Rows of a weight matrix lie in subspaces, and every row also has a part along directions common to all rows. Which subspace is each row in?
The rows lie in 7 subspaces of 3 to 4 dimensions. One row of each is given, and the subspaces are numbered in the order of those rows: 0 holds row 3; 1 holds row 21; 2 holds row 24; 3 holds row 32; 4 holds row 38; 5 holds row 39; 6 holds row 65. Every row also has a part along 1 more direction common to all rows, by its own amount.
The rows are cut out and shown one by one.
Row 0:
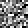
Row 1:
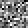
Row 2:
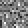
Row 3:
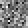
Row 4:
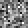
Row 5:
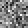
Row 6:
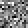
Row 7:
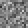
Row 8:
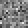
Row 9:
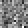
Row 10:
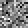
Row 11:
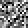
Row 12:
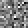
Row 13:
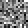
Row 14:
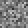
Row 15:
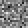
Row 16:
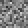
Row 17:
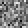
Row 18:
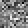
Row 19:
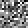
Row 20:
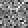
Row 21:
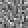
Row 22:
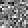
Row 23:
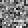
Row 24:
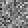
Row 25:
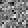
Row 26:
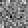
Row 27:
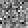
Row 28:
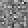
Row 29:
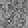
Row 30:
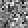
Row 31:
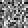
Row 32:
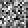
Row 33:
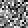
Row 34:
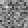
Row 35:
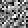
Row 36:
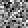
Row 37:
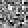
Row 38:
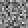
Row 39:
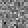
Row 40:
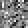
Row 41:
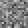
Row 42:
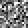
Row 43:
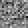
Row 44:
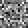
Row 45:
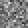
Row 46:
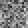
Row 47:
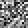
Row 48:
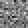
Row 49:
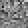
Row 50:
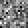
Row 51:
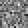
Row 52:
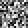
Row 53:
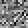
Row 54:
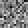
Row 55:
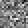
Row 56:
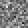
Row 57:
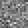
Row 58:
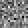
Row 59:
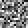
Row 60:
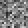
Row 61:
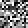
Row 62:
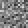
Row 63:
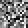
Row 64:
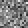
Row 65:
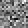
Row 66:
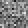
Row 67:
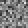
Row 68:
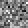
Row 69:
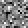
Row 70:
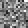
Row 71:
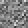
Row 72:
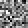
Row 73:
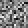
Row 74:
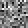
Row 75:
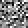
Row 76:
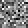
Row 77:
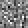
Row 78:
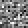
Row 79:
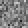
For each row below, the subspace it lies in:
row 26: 6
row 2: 5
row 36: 4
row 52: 5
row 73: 0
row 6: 2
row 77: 1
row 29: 0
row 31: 1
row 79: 5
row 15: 5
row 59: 5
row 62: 1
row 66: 6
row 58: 1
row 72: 6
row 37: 1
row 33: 3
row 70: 1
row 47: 2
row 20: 3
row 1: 2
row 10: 2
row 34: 0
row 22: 2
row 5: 1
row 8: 3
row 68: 3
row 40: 1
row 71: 2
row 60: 0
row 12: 0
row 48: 6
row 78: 3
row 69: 0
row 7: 4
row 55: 6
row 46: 0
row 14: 6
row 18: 6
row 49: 4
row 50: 3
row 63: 4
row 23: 5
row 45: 4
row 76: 5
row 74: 4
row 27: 3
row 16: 0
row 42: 4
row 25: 2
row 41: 0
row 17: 5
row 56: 4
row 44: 5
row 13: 1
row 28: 0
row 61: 6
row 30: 1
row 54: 1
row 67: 6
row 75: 3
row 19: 4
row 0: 5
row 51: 5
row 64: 3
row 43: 3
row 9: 1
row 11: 4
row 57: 2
